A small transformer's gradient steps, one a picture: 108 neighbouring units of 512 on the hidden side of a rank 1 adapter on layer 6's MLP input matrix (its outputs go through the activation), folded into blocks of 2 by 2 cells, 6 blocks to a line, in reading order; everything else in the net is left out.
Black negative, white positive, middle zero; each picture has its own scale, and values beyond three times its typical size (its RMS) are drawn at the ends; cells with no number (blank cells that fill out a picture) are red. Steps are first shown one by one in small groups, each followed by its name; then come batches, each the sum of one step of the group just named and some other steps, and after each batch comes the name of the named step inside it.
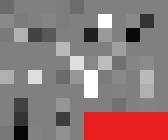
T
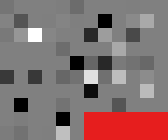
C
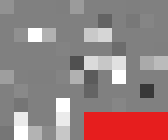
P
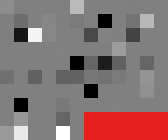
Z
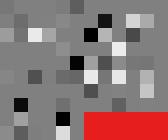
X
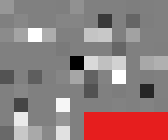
P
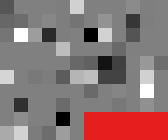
Z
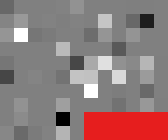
T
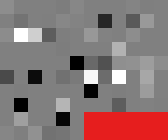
C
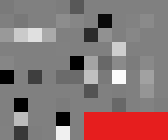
X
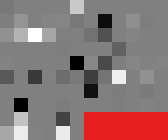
Z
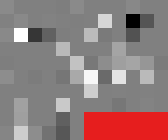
T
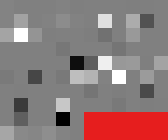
T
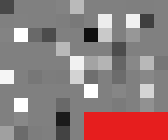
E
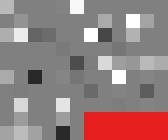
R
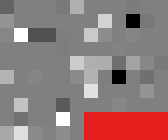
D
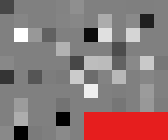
E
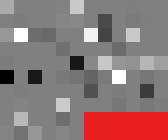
R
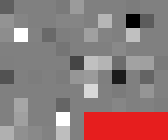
D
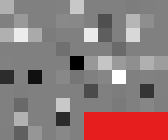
R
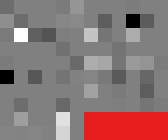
D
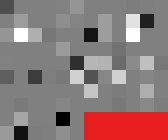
E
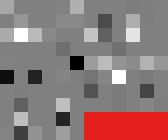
R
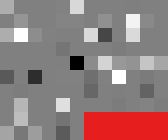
R
